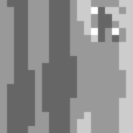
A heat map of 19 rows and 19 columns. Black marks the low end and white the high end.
Stripes running up and down repeat 3 times from left to right. The top right is the roughest part. An odd patch, rougher than its surroundings, sits in the top right.
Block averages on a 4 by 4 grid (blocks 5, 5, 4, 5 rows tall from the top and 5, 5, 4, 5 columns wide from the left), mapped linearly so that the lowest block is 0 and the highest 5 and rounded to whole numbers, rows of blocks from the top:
1 1 5 4
1 1 3 4
0 0 2 4
0 0 4 4
